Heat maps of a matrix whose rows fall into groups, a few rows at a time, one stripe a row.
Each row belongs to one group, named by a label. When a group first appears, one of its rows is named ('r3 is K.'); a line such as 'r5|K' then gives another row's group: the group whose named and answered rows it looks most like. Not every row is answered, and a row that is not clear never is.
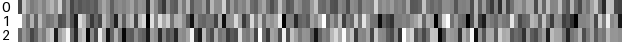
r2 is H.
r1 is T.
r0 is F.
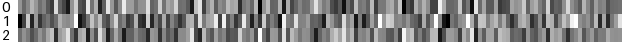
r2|H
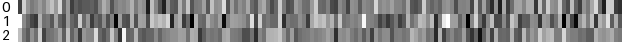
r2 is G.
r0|F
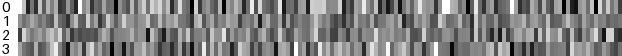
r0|T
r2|F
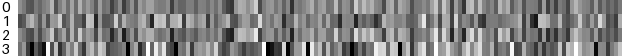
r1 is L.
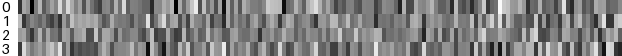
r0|L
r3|F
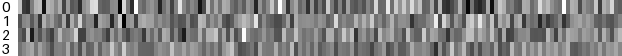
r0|G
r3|G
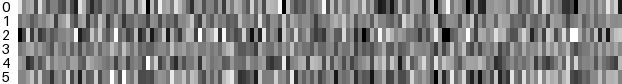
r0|T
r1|H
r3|G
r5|G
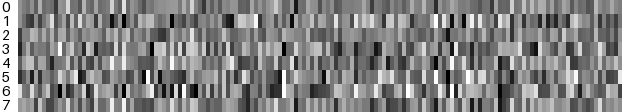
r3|L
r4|G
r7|G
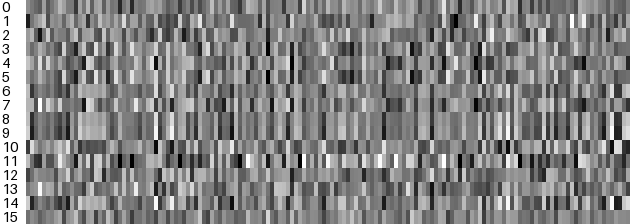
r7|T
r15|H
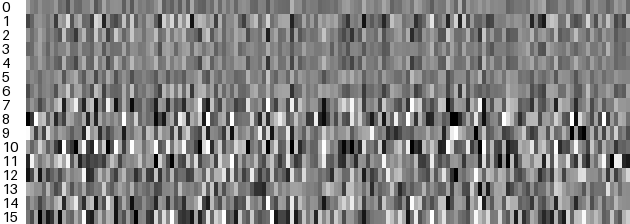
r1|L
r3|L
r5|H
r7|H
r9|T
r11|F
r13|G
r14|H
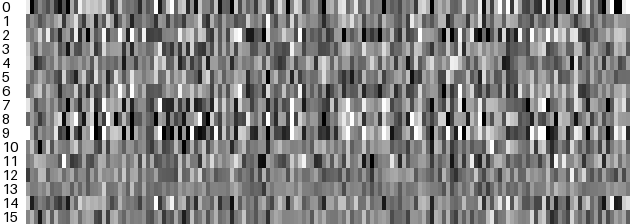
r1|H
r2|G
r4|T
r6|G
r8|H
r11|G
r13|G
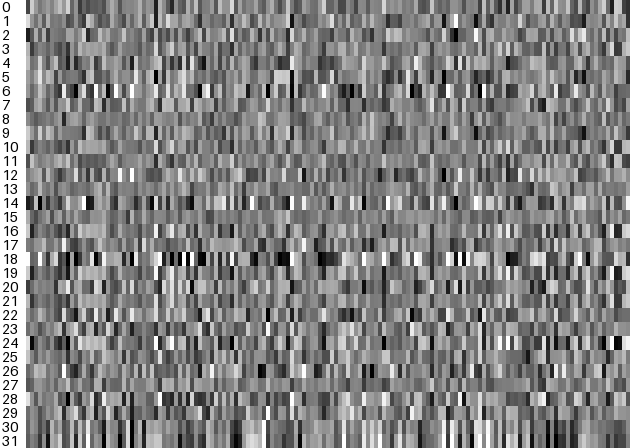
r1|T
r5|T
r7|L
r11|F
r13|L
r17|G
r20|L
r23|H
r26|G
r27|L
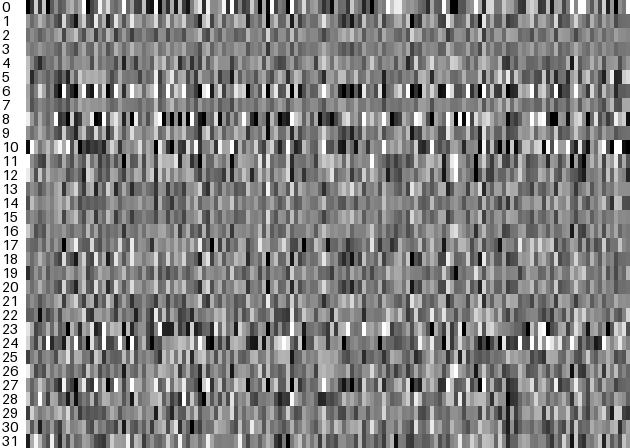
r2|H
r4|T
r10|F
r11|T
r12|T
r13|H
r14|F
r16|T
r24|G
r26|T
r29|F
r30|T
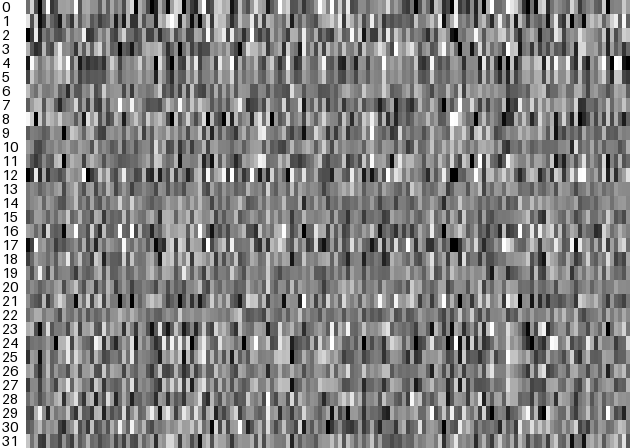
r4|F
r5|F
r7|G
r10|T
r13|H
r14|G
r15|L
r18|L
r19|L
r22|G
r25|L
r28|H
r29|L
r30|G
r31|T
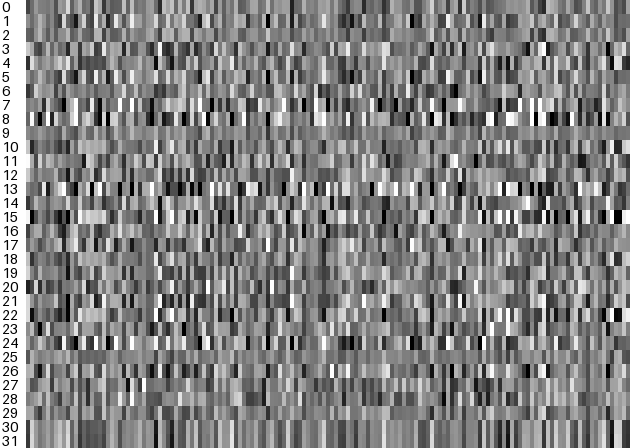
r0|L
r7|G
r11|T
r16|G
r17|H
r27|G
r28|G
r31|F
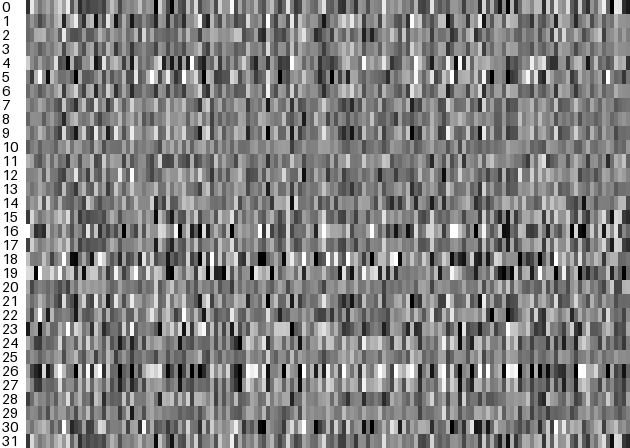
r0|F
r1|H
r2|G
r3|H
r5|L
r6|H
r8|G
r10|L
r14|T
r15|F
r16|T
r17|F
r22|L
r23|L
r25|H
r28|L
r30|G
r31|F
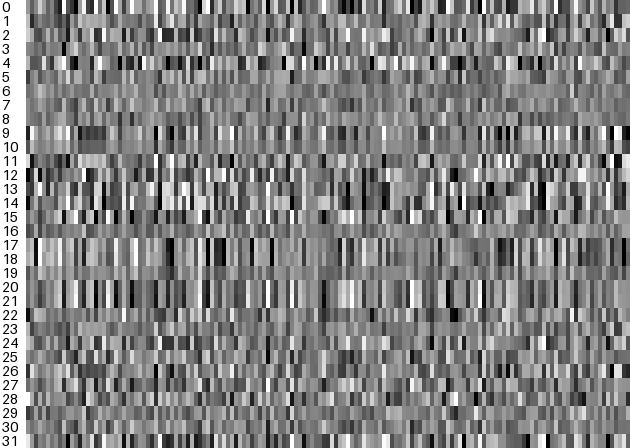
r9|F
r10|F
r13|L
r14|L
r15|H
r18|T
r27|H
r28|T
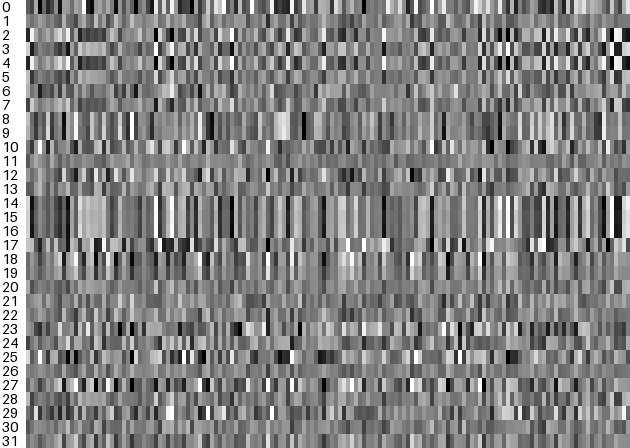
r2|F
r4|F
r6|T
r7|F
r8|G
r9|G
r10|L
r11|G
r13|L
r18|H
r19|H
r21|G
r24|L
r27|H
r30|L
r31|H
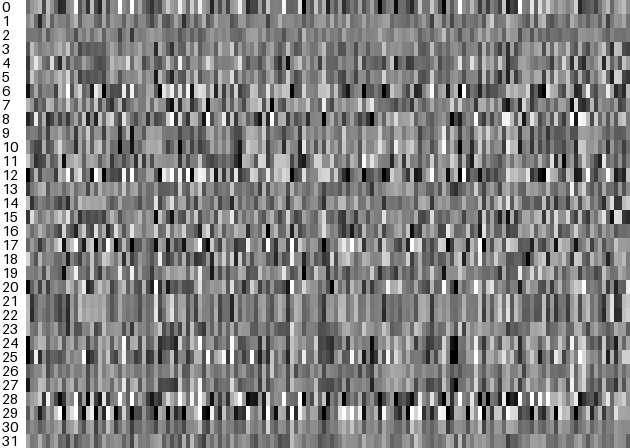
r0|G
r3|F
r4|G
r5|F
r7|T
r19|G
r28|G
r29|H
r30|H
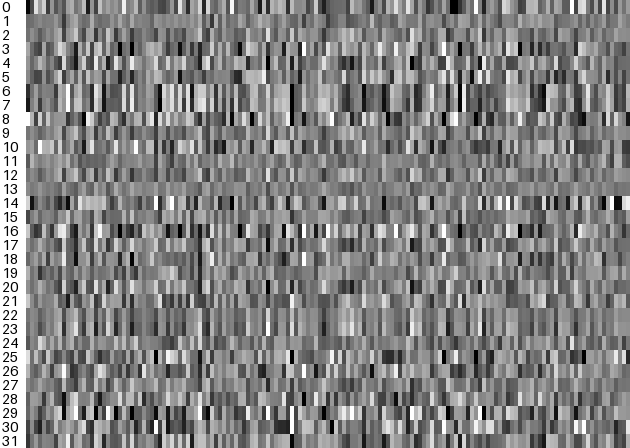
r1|G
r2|H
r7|L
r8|T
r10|T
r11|F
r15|L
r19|T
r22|H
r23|H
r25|T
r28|G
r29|H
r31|L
